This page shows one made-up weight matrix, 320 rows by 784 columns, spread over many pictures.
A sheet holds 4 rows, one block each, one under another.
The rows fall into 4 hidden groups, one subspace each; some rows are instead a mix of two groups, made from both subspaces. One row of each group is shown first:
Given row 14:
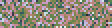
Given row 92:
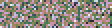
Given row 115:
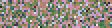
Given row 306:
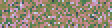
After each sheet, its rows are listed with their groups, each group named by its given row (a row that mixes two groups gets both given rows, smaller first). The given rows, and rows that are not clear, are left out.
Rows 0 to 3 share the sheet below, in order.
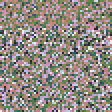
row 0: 92
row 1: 92
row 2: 115
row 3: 92
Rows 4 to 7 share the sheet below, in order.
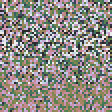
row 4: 115
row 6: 115
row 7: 14
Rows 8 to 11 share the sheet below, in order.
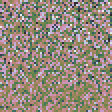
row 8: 92
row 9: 14 and 92
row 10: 92
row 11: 115
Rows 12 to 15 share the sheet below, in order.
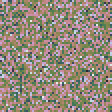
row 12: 115
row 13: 92
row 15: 306
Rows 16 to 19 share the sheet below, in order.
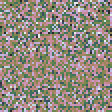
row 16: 92
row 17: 14
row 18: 92 and 306
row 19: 14
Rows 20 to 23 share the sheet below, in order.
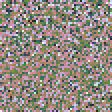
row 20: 14
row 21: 92 and 306
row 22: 92
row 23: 92
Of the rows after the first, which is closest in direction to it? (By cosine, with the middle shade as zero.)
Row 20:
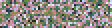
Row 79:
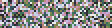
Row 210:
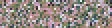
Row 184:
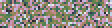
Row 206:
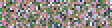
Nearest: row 184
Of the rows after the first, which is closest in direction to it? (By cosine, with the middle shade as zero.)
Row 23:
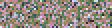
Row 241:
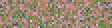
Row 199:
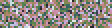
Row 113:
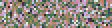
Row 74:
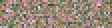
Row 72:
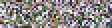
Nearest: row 113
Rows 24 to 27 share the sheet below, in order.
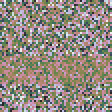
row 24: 14
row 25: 115
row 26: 14
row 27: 14
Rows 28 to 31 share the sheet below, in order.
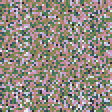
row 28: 306
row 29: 306
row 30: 92
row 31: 306
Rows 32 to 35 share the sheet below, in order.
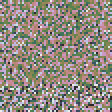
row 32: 115
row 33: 115
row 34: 92
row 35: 92
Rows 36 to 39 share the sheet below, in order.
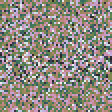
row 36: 306
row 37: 306
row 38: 14
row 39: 115
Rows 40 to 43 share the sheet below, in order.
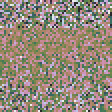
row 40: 92
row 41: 92
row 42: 92 and 306
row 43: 115
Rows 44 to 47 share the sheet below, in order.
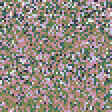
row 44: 92
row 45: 14
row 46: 306
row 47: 14
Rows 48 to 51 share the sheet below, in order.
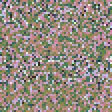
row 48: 92
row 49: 115 and 306
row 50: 14
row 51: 14 and 115
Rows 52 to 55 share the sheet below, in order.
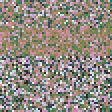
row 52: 115
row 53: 306
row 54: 306
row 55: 115
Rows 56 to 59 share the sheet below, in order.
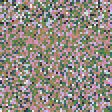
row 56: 115
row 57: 115
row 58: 306
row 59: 306
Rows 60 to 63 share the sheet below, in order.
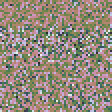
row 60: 92
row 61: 115
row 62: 14
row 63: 306
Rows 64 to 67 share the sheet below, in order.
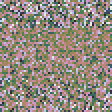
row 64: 14
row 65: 14
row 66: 306
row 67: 14
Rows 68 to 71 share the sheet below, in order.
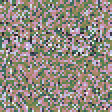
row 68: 115
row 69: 115 and 306
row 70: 92
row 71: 92
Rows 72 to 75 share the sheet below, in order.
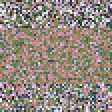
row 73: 115
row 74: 14
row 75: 14
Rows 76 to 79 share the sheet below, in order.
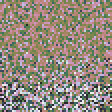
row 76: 92 and 306
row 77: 306
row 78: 115
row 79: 115
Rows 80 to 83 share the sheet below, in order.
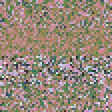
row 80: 14
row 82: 115 and 306
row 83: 14
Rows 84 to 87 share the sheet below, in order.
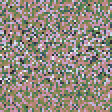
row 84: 92
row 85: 92
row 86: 306
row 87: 92
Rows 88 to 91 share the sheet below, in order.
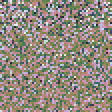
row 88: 115
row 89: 14
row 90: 92
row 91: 92
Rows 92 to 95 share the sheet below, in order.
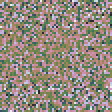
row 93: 92
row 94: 306
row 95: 14
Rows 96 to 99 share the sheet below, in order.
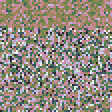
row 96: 14
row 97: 115
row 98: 115 and 306
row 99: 92
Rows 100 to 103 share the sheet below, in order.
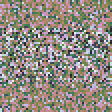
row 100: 306
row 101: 14
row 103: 306
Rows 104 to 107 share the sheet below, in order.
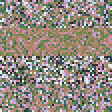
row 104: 14
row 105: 92
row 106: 14
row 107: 306
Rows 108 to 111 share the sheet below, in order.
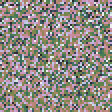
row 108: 92
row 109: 115
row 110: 115
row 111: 92
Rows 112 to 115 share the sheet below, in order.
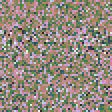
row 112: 115
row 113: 92
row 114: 115
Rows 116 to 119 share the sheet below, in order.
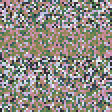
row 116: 92
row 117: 306
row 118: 14
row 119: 306
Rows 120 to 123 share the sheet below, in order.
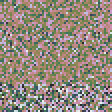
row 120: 115
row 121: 92
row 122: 92
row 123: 115
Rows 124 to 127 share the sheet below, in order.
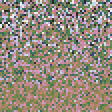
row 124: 306
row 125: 306
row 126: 115
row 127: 115
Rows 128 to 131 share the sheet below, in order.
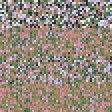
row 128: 115
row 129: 115
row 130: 14
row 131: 306
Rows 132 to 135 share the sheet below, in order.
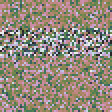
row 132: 306
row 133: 92
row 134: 115
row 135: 14 and 115
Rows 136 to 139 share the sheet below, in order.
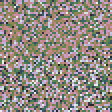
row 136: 115
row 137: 92
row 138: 115
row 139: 92
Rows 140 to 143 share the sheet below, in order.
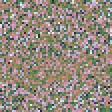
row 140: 306
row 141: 14
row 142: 92
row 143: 115
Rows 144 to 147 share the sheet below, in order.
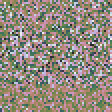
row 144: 92
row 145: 306
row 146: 115
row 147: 306
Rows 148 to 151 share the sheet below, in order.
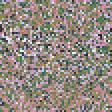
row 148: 306
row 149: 14 and 115
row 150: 115
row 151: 14
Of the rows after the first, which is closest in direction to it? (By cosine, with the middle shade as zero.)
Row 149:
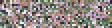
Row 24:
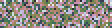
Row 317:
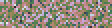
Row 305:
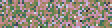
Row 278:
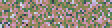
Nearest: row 278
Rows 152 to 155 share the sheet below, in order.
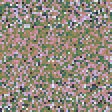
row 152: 92 and 306
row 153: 115
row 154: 14
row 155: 306
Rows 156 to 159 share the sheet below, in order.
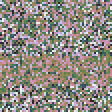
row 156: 14
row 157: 115
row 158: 306
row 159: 306
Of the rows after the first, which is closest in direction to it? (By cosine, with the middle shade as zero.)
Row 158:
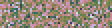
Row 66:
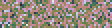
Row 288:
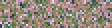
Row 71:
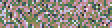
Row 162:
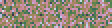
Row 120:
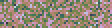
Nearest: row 66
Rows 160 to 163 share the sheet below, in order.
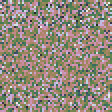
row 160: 115
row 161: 115
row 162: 14
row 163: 14 and 92
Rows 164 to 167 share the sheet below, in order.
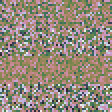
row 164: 14
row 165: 306
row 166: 115
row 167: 115
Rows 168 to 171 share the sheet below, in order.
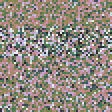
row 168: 92
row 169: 115
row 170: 115
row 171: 306
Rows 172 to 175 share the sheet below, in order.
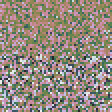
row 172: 306
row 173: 115
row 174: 306
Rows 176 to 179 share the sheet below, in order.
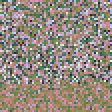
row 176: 115
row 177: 115
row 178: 92
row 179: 14
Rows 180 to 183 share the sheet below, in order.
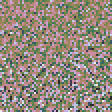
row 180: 115
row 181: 92
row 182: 92
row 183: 92
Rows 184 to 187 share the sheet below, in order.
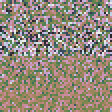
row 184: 14
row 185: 14
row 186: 14
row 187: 92
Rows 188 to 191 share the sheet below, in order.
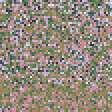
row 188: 14
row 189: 306
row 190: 14 and 115
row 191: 306
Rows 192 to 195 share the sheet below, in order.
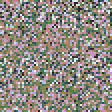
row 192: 92
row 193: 92
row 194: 92
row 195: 115
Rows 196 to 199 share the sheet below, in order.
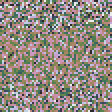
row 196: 92
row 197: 14
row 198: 115
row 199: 115 and 306
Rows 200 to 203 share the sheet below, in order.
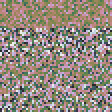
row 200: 14
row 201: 306
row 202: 92
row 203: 306
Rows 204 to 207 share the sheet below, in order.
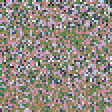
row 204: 14
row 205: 115 and 306
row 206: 14
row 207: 306
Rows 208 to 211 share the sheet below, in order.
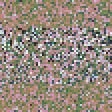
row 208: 92 and 306
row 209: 92
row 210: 14
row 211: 115
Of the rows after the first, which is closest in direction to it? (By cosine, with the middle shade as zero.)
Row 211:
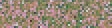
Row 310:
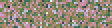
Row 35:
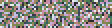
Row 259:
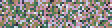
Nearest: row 310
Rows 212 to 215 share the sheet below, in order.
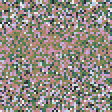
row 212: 306
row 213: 14
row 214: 306
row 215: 92
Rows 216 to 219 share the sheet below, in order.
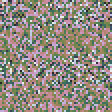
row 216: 115
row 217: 115
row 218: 92
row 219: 14
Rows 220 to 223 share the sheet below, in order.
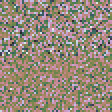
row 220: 115
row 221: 306
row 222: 14 and 92
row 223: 92
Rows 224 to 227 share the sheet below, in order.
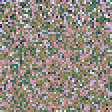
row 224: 306
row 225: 14
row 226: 306
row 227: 14
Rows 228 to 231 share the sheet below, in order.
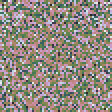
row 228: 115
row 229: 92 and 115
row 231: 92
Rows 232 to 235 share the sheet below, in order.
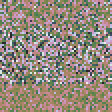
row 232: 115
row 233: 14 and 92
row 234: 14
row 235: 14
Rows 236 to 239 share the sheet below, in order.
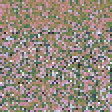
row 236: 306
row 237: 14
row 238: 92
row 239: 14 and 92
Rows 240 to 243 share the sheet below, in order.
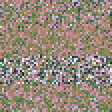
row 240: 92
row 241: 115
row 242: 92
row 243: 115
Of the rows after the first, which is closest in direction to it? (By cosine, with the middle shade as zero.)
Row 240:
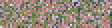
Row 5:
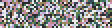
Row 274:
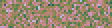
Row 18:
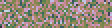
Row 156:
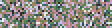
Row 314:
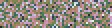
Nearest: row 5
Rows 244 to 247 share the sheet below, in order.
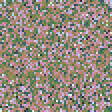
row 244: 14
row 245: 115
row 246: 14
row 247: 306
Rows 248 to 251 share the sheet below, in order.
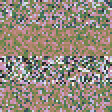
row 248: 14 and 92
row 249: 92
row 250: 14
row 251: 306
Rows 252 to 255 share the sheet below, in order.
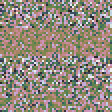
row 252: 92 and 306
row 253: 92
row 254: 92
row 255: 14
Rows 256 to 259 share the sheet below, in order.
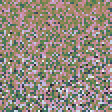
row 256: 14 and 306
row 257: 92
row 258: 92
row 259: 115
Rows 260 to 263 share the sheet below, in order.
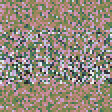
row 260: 306
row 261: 14
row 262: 306
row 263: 115
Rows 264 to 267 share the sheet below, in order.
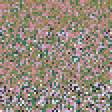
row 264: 306
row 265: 115
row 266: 92
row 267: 92
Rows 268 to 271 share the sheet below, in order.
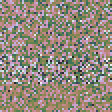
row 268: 115
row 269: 115
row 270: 115
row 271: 92
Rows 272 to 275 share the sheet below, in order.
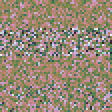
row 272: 306
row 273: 92
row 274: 14
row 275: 14
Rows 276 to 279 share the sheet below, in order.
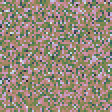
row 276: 92 and 306
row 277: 92
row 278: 306
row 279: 92
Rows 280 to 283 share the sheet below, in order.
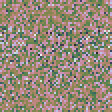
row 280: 14
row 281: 115
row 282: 92
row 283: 14
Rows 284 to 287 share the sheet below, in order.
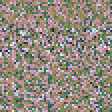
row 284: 14
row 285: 306
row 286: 115
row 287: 115
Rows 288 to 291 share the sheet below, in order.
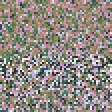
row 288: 306
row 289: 115
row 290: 92
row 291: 14
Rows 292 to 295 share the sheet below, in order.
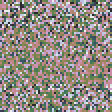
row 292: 306
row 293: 14
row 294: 92 and 306
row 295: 14
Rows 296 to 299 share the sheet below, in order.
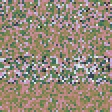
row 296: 115
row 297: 306
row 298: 92
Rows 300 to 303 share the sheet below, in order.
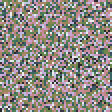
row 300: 92
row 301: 115
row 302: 92
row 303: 306
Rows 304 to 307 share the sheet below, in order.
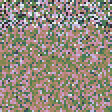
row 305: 115
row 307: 306
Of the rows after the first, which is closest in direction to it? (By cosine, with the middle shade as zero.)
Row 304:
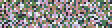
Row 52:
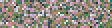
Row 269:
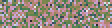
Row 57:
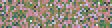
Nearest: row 57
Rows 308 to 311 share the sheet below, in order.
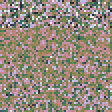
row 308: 306
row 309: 92
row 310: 92 and 115
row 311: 14
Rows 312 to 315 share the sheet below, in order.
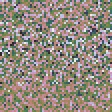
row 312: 115
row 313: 306
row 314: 92
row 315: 92
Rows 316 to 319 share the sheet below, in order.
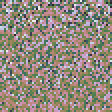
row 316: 14
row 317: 115
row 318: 92
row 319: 14
